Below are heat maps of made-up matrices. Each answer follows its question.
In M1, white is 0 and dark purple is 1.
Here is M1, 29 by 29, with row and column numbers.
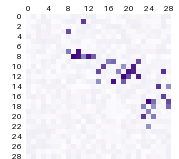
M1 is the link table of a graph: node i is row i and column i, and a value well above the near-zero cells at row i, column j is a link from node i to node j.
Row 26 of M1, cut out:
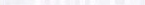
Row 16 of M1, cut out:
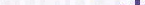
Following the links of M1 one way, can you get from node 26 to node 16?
no
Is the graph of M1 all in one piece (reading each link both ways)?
no
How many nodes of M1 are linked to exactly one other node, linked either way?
4
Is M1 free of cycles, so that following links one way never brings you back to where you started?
yes
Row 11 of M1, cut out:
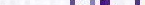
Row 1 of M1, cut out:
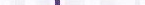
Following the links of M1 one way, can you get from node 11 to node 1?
no
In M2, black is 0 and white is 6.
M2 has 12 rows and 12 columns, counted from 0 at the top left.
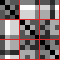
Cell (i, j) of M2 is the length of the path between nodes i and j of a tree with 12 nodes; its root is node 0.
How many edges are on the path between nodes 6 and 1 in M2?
6
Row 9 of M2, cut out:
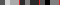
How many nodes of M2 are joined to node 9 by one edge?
3
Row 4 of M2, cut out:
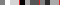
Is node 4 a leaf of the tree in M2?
yes
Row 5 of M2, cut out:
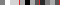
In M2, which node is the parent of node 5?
8
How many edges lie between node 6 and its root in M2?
3
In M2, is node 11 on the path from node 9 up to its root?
no
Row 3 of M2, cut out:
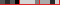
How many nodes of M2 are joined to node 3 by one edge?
2
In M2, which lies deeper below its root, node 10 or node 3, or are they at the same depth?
node 3
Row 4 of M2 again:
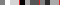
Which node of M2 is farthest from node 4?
1
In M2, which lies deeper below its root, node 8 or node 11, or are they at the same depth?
node 11
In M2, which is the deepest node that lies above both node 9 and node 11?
7
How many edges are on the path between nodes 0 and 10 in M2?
1
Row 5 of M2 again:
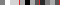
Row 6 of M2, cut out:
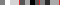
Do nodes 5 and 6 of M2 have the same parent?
no
